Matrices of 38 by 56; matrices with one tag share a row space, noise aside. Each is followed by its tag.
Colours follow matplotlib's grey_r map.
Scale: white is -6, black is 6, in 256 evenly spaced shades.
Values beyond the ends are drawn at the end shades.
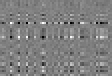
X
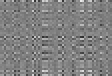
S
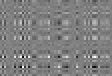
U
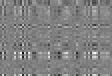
U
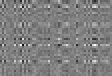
U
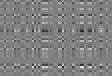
S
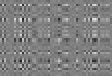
U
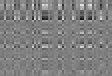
S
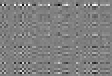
U
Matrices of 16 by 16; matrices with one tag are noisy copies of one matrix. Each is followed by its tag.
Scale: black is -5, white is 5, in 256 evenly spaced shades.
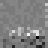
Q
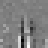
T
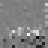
Q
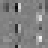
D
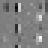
D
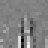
T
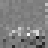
Q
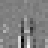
T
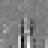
T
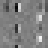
D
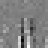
T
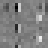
D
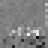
Q
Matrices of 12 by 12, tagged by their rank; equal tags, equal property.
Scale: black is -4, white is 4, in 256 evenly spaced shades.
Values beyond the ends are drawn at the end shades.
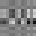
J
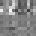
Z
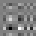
J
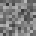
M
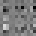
Z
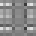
J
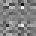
Z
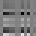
J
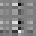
J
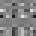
Z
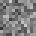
M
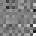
Z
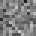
M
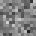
M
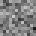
M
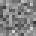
M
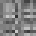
Z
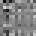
Z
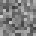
M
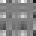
J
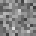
M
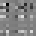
Z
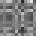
Z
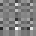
J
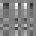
J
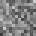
M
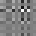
J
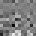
Z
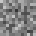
M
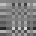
J
